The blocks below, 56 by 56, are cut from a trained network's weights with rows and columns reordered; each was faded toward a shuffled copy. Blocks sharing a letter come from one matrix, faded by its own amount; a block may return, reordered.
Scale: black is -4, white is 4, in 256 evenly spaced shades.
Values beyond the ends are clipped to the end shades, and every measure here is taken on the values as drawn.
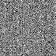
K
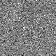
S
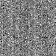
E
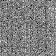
E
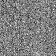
K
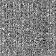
E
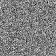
S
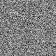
S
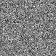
S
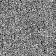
K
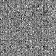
E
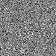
S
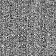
E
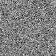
S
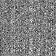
E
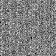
E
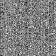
E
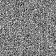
K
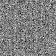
K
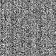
E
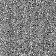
K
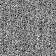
K
